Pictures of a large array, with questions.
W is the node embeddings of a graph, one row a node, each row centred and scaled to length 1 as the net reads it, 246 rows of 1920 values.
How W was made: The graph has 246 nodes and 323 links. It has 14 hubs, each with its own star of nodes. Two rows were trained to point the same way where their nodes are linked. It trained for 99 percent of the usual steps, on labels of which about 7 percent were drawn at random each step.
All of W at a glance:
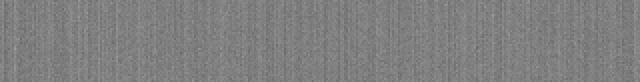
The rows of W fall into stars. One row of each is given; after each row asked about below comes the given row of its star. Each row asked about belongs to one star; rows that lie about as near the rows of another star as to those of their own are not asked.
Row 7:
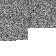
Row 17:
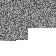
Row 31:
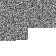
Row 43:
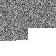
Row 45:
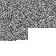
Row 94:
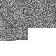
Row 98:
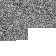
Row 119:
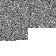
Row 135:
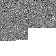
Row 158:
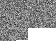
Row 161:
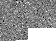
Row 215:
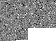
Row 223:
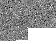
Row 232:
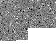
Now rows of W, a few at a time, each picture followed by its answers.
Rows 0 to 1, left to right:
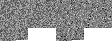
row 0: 215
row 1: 215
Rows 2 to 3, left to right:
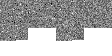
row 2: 135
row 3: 158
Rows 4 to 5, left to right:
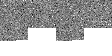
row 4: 43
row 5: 232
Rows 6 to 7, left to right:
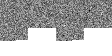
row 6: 135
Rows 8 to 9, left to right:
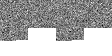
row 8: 7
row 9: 232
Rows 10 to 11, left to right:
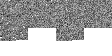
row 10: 223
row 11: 45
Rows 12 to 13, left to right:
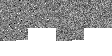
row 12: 98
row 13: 94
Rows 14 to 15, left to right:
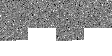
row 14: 43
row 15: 223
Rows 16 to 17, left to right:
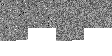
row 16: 161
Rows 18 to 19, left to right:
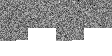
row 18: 45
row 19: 17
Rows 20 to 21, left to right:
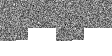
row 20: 215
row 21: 158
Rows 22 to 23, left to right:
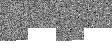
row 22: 119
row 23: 232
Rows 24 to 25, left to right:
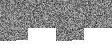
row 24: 43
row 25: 232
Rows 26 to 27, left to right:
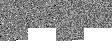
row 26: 17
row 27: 43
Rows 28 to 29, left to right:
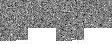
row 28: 158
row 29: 98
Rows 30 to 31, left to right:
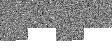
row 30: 161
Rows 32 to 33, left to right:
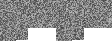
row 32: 98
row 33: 223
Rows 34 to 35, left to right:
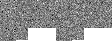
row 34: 232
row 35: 45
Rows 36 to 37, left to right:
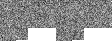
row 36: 161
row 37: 7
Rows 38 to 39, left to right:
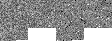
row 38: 135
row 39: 135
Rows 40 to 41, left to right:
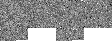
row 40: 119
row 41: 43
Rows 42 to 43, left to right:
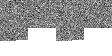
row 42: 232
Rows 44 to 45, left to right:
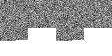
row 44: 94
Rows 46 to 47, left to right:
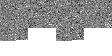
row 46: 215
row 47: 94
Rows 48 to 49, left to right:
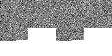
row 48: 232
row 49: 215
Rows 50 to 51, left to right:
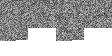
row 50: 161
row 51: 31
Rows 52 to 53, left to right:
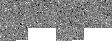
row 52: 161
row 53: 135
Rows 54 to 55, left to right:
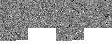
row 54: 31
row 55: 135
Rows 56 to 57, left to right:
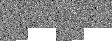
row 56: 161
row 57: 232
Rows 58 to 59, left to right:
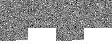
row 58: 232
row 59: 119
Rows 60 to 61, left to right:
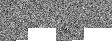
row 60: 17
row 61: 158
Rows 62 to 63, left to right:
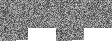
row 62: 223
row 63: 215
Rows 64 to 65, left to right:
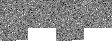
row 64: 7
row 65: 215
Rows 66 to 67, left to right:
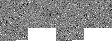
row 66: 94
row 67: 119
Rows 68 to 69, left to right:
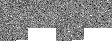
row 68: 232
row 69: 223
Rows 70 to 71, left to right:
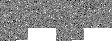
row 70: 158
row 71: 98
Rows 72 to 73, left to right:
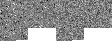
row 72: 119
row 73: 7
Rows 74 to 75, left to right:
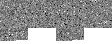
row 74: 215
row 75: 158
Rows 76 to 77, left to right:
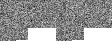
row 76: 119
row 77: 223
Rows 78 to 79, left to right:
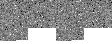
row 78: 161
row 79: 161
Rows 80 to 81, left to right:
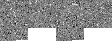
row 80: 94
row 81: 119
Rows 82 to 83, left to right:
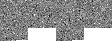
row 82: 43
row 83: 158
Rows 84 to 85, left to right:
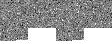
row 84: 98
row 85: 7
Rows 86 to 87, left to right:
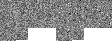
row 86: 31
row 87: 7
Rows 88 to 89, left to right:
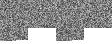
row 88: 158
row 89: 215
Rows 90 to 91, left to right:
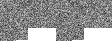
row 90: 232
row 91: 98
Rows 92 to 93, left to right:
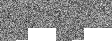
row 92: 135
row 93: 232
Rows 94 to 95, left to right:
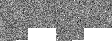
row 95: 223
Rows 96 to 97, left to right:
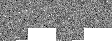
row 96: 158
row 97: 45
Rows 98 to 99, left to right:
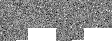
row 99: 98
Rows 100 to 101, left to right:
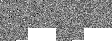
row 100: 158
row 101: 232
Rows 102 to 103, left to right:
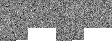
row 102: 119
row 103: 223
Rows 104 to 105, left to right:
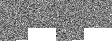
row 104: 43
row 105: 223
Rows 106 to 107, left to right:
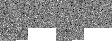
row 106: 31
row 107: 158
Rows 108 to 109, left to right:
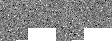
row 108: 223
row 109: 31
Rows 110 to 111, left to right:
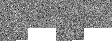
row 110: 31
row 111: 223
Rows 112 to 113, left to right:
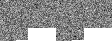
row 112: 17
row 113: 31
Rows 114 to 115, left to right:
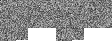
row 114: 7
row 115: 223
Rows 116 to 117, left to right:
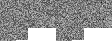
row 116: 135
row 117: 161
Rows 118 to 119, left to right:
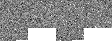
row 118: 161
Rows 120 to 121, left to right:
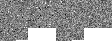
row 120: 232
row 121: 158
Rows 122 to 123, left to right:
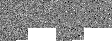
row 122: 119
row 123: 45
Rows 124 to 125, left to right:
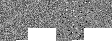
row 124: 43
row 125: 94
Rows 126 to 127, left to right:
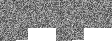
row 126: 98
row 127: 43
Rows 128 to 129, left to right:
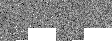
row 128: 31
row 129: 94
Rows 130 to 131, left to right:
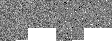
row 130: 215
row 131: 45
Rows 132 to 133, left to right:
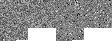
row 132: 98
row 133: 119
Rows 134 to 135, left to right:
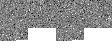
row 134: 215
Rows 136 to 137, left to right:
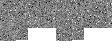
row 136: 161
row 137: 215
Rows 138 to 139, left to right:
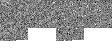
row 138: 45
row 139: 7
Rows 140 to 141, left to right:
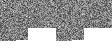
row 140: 223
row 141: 215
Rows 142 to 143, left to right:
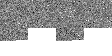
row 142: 98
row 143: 31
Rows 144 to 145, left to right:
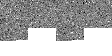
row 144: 232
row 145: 94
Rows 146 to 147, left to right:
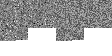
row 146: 31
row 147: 158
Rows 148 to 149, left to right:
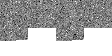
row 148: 158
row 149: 31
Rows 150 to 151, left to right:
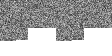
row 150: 119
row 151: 161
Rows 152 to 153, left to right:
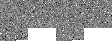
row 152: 98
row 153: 17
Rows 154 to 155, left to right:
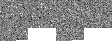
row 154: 119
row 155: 135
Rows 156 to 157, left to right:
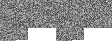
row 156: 135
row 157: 45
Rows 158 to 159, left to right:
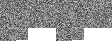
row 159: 31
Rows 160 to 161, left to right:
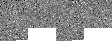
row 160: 31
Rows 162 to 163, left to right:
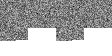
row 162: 31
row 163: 45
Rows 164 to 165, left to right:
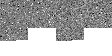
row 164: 17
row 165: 215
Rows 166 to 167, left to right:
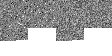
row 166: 98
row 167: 158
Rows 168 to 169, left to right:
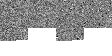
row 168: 45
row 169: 223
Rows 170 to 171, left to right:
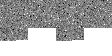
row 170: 7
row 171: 223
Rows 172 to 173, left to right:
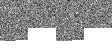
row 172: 17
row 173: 223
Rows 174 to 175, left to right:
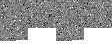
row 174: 43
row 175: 43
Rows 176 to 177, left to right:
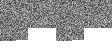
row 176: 232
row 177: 7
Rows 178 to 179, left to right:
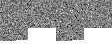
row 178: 94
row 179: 135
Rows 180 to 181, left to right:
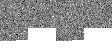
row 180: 31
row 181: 119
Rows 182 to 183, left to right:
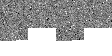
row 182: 7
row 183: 31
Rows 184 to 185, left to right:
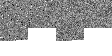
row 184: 223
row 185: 94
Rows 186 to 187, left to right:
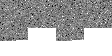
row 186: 43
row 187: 215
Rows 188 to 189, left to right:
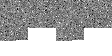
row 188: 158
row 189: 43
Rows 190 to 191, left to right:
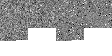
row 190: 161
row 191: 94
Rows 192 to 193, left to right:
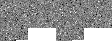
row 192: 98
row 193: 45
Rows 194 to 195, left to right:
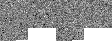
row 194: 98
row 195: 98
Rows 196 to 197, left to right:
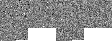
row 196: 135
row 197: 158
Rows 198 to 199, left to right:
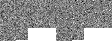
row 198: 94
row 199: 98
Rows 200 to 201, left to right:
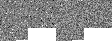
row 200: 7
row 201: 43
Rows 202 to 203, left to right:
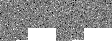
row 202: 45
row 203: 135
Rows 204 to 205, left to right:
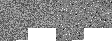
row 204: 232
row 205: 161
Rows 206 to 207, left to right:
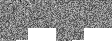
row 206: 45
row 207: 7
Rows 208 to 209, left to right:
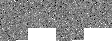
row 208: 17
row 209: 215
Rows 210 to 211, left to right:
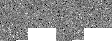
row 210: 17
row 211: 232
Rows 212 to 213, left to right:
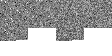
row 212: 158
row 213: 45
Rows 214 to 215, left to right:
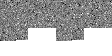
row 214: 98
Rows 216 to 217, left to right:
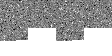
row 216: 119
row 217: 7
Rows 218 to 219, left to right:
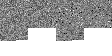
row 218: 17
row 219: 94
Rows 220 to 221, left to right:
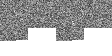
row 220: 43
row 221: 31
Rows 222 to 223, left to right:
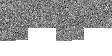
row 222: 7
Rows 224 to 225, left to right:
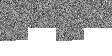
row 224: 31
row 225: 98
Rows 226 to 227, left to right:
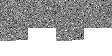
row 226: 135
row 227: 223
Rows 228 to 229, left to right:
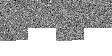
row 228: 232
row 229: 43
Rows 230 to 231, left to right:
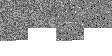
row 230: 94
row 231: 45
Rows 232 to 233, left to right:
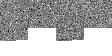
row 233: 223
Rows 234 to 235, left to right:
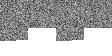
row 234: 135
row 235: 7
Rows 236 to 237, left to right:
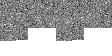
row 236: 135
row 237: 94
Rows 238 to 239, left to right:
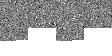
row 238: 7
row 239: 17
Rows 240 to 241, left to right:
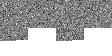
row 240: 223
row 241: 158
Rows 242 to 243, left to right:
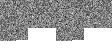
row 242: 45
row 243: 158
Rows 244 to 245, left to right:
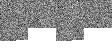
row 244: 45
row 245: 119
